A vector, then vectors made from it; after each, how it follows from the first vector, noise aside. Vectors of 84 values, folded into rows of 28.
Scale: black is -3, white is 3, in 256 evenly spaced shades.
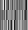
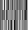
copied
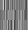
shrunk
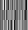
copied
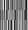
copied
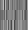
shrunk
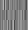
shrunk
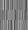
shrunk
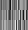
wrapped around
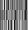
copied
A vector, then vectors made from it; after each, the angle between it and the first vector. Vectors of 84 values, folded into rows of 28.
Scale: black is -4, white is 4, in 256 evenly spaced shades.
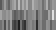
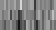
partly aligned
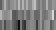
nearly parallel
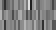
orthogonal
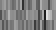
orthogonal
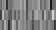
orthogonal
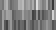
partly aligned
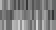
nearly opposite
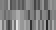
partly opposed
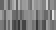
nearly parallel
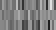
orthogonal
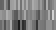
nearly parallel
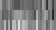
nearly opposite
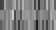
partly aligned
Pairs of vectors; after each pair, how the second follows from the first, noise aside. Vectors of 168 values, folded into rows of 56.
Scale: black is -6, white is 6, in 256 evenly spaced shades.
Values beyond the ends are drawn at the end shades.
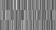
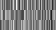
scaled up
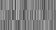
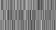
shuffled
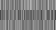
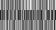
scaled up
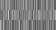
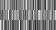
scaled up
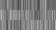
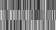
scaled up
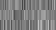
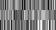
scaled up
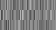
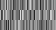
scaled up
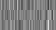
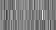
shuffled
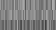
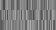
shuffled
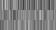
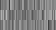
shuffled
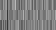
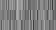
shuffled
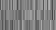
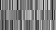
scaled up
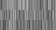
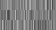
shuffled
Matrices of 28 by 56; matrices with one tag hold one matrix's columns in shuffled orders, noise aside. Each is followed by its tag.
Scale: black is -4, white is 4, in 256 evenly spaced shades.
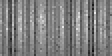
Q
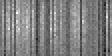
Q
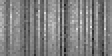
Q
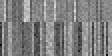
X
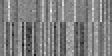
X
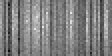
Q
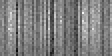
Q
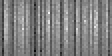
Q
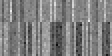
X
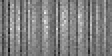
Q
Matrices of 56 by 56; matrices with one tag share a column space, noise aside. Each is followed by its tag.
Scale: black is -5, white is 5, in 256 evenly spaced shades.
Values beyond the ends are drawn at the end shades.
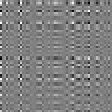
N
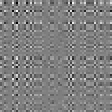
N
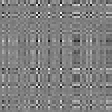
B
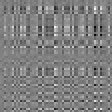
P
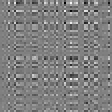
N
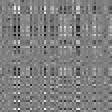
P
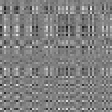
P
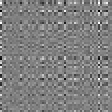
N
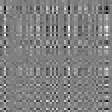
P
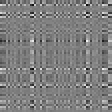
B
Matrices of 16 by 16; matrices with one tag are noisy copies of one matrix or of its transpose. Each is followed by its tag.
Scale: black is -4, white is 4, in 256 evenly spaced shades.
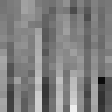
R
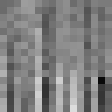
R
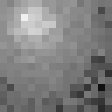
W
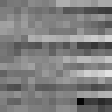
R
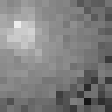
W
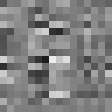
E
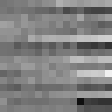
R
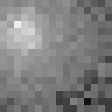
W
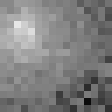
W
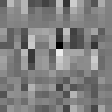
E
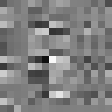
E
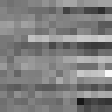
R
